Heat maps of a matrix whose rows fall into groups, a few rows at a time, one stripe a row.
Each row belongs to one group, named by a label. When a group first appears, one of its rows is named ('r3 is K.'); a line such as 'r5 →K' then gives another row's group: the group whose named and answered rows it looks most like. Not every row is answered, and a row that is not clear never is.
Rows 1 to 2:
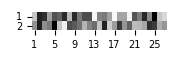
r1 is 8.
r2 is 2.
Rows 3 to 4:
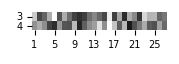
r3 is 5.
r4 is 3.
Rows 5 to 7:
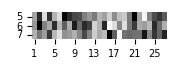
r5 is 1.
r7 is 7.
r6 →8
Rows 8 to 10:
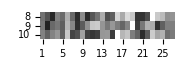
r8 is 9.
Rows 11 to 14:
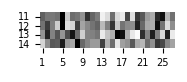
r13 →7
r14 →2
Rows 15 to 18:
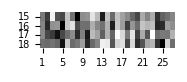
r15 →2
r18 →3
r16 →2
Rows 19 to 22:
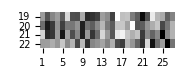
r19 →9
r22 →7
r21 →8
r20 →8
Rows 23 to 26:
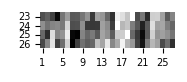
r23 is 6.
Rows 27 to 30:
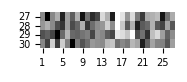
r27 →8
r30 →1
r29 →6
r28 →3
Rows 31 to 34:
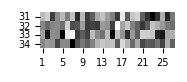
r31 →7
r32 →9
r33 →2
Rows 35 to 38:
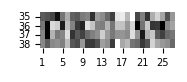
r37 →1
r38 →9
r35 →6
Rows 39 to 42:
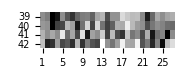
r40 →6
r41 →7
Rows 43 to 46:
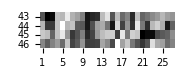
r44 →5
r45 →7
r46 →9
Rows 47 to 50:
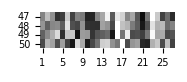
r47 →3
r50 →3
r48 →9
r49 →9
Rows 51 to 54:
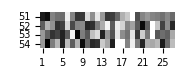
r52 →3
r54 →8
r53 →2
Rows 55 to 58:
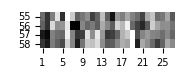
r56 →9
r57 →6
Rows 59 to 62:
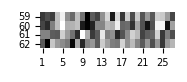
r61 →7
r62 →8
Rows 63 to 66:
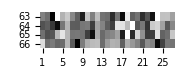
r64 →6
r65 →5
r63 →5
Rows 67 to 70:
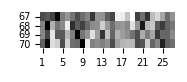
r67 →6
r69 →2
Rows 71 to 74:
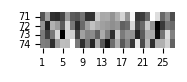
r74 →5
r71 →3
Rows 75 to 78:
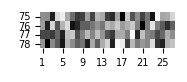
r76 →1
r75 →5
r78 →2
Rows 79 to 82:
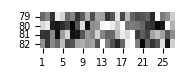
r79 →5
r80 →3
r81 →6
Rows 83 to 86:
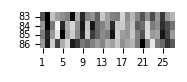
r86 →1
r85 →8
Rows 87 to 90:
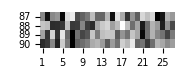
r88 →3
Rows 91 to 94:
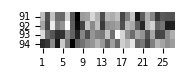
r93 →2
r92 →1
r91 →1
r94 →6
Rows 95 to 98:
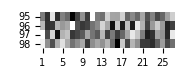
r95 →2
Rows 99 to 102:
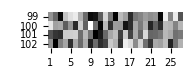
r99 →5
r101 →5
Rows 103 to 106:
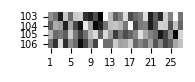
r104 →3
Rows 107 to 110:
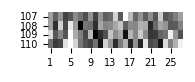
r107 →2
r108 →1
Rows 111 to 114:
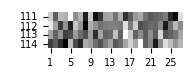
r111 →7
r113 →2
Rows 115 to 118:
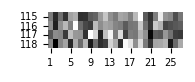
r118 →8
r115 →1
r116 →1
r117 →7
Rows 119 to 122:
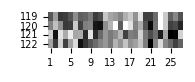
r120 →3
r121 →7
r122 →1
